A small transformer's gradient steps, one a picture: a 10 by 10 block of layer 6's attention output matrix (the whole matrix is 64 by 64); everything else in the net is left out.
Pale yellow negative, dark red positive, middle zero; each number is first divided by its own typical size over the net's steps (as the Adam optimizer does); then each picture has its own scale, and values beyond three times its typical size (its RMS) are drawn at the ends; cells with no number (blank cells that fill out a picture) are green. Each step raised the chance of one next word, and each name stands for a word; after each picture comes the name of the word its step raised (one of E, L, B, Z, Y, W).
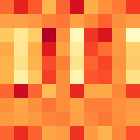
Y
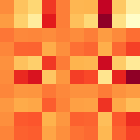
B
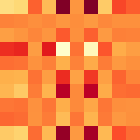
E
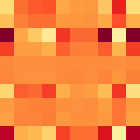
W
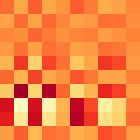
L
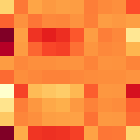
W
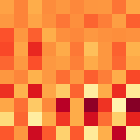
L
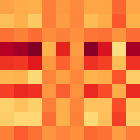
L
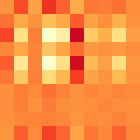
Y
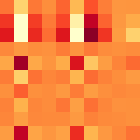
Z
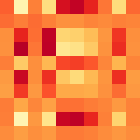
Z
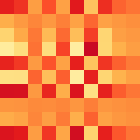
Z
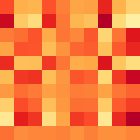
B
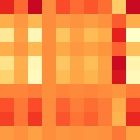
Y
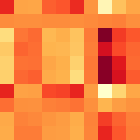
Y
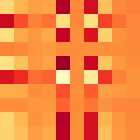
Z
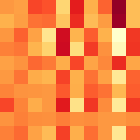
B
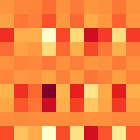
W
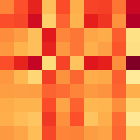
B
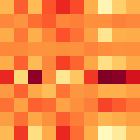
Z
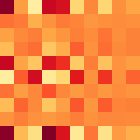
Z
